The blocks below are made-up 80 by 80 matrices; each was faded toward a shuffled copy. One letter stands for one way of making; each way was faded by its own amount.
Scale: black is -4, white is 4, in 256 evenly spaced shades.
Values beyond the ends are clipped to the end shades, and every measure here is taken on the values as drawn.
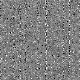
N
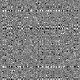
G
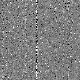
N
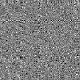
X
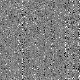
N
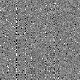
X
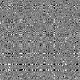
G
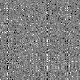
X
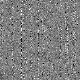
N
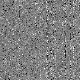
N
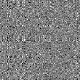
X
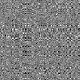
G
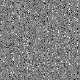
N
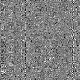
X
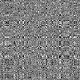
G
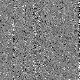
N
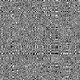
G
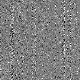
N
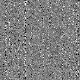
N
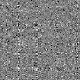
X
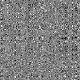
X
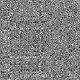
X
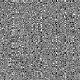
X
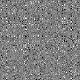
X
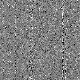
N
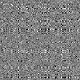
G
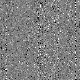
N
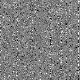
N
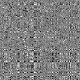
G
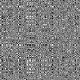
G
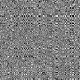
G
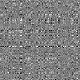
G
